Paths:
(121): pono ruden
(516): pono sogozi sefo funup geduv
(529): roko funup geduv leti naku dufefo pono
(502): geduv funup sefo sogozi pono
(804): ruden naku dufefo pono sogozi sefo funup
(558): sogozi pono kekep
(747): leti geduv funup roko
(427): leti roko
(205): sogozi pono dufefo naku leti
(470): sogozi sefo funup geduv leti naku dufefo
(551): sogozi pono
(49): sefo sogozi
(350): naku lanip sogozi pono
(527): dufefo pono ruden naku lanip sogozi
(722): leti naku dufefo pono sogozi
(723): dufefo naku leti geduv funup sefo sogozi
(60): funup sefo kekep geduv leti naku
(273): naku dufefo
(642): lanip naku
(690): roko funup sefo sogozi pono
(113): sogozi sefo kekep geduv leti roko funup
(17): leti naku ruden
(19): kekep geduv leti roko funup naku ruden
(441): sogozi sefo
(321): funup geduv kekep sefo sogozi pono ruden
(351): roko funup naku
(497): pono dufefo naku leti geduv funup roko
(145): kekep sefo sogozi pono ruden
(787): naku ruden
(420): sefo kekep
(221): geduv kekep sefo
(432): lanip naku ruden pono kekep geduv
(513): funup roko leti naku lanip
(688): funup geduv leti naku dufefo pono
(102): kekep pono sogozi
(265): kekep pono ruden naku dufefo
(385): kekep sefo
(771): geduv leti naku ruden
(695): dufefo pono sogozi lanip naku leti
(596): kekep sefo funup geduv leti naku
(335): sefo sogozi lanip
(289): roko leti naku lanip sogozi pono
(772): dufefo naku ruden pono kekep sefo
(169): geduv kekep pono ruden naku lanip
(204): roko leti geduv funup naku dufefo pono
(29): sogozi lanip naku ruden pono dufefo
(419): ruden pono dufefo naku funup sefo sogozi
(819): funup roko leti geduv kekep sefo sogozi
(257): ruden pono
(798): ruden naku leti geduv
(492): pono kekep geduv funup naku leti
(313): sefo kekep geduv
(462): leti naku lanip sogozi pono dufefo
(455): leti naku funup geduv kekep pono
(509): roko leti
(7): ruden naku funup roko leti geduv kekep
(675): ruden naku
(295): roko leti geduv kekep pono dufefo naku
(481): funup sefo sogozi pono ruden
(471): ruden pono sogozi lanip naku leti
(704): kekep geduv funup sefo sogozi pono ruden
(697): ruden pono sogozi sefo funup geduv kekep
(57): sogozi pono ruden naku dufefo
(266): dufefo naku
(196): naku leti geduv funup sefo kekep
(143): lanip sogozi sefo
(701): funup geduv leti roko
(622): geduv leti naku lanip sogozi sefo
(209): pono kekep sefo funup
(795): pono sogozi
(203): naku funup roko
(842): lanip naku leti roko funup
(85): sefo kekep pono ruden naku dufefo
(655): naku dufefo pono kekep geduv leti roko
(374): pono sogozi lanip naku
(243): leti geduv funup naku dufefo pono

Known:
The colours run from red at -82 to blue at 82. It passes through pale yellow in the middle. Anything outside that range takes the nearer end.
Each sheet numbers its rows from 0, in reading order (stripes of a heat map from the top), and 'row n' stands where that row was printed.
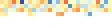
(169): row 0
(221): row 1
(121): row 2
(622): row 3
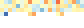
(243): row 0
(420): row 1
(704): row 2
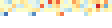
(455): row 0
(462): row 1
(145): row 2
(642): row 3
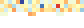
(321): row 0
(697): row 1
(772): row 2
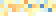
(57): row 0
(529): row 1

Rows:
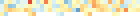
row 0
(798)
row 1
(596)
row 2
(513)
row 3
(374)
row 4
(804)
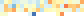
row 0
(7)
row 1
(17)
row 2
(558)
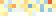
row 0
(113)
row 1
(204)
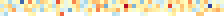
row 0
(701)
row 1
(19)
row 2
(385)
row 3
(432)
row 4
(350)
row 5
(787)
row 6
(695)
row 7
(257)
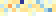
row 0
(502)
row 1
(819)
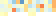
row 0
(481)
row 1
(470)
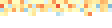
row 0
(527)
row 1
(205)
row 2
(655)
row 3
(265)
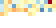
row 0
(471)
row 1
(509)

